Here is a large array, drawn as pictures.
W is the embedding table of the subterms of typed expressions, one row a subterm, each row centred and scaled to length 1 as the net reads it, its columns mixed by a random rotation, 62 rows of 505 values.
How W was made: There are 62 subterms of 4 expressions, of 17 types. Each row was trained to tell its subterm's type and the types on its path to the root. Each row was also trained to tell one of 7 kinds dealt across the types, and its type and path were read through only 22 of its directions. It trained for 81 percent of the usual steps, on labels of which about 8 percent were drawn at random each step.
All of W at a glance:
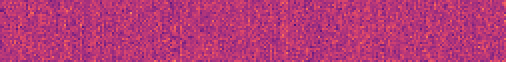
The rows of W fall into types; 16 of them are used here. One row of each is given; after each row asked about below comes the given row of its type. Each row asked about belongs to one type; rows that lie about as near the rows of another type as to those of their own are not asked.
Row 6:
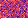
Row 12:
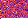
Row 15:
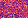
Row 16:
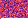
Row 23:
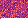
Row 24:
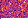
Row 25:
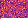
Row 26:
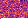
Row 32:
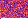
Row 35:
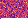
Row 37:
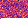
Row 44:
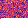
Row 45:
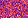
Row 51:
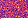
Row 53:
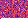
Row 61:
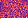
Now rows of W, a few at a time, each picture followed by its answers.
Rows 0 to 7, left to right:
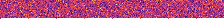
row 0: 44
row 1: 6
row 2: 37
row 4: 12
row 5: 45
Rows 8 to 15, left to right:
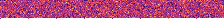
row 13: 16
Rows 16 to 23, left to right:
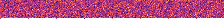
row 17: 53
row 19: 44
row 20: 61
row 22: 45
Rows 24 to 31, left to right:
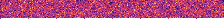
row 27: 32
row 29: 35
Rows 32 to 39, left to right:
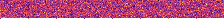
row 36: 16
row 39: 37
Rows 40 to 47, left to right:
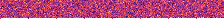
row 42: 15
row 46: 16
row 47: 32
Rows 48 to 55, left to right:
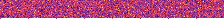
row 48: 51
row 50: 44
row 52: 61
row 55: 25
